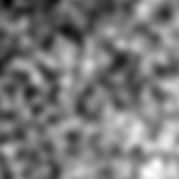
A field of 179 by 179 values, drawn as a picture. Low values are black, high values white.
Grain: smooth. Slope: up to the bottom right. Mirror symmetry: none. Ninth with the lowest average: top left. Lone odd cells: none.
